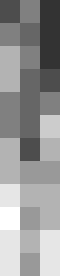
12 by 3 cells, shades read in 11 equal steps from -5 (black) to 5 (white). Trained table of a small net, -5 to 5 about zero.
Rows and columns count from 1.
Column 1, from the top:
-2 0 2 2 0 0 2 2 4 5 4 4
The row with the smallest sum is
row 1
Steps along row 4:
down down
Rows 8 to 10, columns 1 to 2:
2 1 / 4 2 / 5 1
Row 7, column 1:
2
